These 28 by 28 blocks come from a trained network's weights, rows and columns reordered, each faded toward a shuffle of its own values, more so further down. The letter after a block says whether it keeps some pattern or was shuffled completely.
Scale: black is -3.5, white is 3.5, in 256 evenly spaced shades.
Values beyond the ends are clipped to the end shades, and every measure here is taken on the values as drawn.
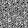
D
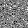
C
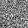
C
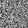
D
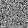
D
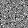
D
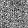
C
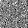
C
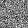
D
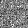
C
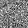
D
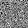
D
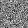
D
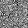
C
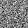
D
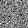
C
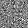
C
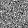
D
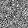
D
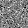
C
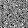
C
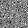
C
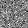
D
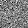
D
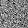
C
